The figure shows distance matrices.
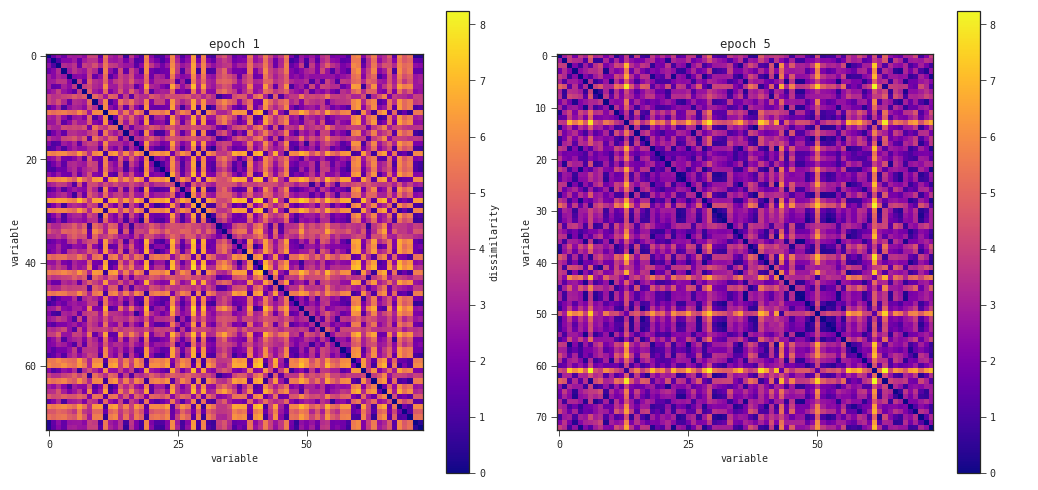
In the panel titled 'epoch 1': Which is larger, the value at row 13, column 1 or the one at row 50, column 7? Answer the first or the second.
the second
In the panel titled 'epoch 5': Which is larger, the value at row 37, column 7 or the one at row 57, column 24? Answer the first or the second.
the first
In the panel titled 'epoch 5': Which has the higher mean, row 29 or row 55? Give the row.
29
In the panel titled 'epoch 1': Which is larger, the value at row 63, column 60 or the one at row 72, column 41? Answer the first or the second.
the second
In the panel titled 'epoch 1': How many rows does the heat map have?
73
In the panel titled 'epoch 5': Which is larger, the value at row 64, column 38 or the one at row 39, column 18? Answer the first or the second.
the first
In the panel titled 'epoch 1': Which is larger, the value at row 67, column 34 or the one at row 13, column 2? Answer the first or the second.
the first
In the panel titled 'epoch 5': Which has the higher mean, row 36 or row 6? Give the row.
6
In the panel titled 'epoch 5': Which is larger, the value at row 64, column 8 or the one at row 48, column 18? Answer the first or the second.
the second
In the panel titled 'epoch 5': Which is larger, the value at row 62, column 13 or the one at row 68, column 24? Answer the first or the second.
the first
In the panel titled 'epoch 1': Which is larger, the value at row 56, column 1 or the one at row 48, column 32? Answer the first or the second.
the first
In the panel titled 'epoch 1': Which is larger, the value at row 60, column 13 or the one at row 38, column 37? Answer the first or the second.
the first
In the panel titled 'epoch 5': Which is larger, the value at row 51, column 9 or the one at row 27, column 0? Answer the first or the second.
the first
